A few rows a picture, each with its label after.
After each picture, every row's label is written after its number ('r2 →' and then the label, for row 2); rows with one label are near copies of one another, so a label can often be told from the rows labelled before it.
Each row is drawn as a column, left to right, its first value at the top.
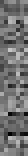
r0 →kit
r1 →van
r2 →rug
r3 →rug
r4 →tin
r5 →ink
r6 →rug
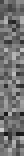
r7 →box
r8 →rug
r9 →van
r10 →tin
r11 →ink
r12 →rug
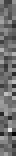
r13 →rug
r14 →kit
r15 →box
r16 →ink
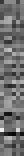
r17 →box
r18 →rug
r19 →rug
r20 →ink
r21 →box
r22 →ink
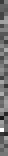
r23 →box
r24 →rug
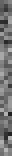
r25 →tin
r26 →van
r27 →rug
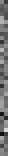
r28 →rug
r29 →box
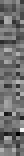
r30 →van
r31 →rug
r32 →rug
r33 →van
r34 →ink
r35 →box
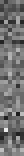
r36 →van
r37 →box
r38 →tin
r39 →van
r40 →rug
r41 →van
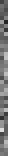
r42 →box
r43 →tin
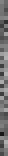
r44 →ink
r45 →tin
